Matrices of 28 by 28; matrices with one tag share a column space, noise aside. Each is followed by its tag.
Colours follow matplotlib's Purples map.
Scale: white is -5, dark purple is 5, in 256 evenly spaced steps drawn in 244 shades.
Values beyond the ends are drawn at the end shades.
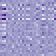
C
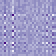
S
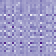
S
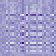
S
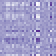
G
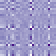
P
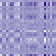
G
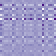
C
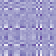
P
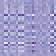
S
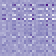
C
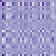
G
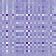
S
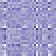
P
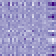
G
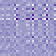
C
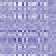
G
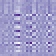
S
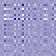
C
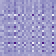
S
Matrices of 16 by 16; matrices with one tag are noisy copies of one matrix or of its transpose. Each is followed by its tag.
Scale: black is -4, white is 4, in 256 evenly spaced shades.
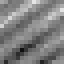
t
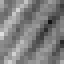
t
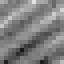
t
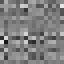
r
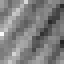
t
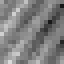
t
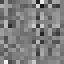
r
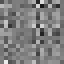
r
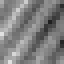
t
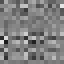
r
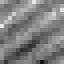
t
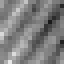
t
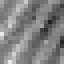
t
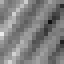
t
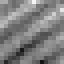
t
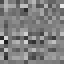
r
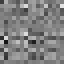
r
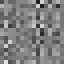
r
